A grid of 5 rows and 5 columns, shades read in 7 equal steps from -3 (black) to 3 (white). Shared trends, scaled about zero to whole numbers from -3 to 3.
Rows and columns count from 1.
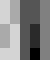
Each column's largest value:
2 2 -1 -1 0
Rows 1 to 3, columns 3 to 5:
-1 -1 0 | -1 -1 0 | -1 -2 0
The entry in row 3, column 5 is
0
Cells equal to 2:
6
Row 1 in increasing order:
-1 -1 0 1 2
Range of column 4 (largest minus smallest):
2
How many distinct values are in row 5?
4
